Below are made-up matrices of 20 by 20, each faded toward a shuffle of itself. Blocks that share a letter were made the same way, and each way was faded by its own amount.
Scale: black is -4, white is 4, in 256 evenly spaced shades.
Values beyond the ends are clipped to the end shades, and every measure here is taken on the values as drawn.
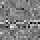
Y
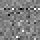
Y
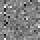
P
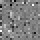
P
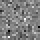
P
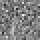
P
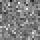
P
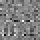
Y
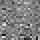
Y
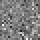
P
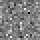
P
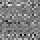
Y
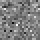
P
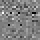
Y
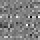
Y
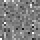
P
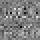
Y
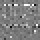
Y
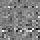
Y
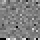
Y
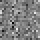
P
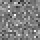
P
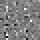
P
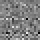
Y
